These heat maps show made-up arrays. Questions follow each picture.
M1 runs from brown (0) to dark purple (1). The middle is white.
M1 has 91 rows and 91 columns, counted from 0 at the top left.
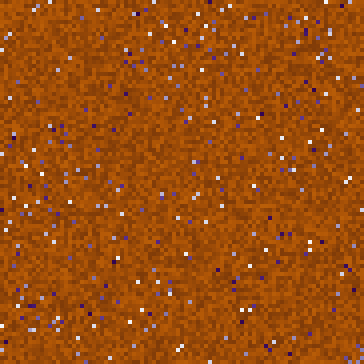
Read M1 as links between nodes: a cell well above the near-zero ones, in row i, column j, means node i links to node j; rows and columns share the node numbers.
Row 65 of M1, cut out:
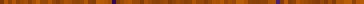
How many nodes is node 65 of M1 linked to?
2
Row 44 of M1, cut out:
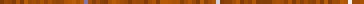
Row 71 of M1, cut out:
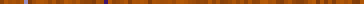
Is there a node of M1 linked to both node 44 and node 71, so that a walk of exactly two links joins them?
no
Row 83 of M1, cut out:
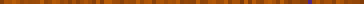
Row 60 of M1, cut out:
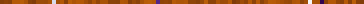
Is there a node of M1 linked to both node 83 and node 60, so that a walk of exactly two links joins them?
yes
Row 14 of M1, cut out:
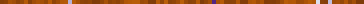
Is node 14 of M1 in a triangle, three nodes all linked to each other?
no
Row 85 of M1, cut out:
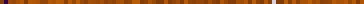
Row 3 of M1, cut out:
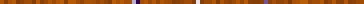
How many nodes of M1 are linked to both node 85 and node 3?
0
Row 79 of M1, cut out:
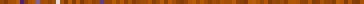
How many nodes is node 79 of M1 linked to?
4
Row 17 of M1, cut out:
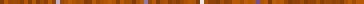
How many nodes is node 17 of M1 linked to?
4
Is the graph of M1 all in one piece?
yes
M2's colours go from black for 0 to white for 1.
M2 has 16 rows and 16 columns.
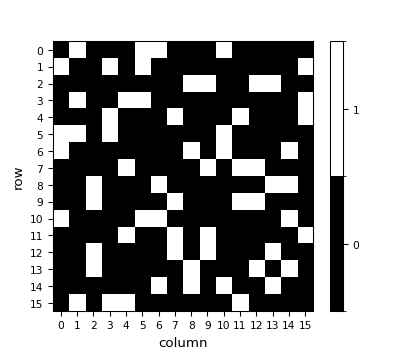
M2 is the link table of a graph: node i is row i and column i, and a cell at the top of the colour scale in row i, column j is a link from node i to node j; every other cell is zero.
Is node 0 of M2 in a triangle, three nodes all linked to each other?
yes
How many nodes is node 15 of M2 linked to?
4
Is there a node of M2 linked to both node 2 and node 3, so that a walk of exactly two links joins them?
no
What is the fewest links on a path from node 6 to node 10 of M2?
1
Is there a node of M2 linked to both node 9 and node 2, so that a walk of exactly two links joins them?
yes
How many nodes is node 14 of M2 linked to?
4
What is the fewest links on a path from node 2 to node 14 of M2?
2
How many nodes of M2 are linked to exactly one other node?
0
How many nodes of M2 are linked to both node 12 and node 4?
1
